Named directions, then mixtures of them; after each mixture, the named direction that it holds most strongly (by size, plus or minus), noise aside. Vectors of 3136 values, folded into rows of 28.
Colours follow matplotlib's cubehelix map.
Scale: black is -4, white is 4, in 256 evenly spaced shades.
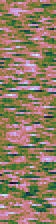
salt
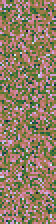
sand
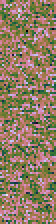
sand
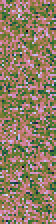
sand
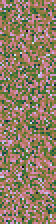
sand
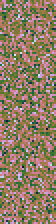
sand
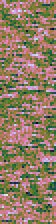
salt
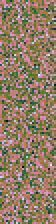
sand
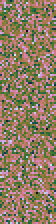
sand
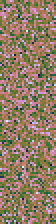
sand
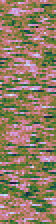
salt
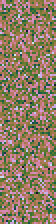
sand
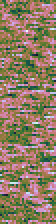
salt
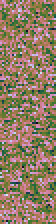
sand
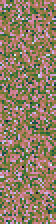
sand
